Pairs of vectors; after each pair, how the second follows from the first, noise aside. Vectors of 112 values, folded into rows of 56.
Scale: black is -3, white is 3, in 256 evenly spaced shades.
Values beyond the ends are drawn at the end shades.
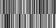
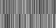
shrunk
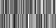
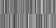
shrunk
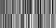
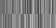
shrunk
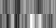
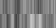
shrunk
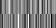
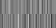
shrunk
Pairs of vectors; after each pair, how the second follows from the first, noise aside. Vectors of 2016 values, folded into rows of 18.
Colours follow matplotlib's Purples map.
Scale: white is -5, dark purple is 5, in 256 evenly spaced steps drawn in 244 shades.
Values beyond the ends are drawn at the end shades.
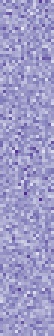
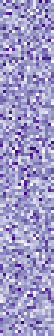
scaled up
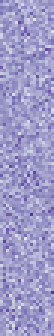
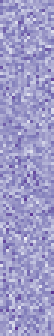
copied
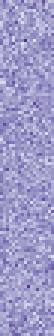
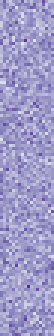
copied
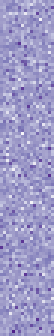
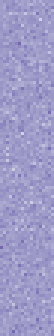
shrunk
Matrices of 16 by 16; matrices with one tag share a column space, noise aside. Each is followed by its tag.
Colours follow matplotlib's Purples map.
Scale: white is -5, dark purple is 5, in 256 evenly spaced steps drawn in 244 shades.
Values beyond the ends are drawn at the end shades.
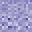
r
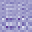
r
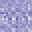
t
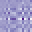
t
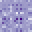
t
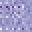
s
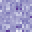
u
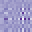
t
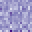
u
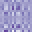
u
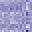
u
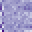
u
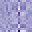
u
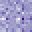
t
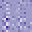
r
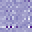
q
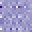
s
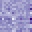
t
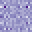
s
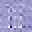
q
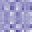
u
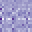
t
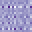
s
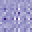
t
